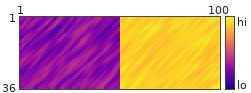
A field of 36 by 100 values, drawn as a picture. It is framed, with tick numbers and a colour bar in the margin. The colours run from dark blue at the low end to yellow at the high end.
The table splits into one row of 2 panels. Panel 1,1: low, slanting up to the right. Panel 1,2: very high, slanting up to the right, faint in contrast.
